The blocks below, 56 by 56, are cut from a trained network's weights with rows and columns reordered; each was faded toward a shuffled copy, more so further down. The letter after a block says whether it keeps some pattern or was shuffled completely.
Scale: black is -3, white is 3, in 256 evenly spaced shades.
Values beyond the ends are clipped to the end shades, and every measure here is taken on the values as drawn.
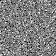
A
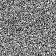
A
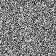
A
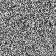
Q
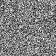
Q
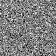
Q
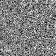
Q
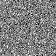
A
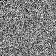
A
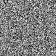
A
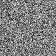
Q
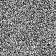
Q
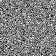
Q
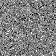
Q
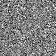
Q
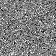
A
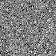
Q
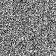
Q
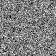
A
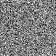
Q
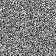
A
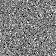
A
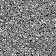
Q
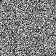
A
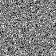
Q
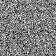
A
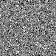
Q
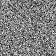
A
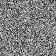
A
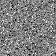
A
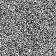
Q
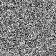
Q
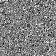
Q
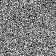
A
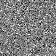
A
